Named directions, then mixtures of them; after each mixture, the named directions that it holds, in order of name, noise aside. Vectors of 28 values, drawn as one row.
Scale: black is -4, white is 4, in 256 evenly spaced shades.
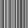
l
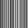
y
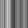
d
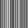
d, y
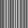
l, y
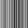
d, y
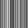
d, y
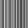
l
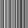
l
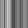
d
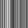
d, y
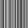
l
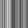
d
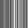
d, y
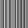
l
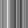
d, l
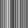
d, y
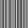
l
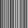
y
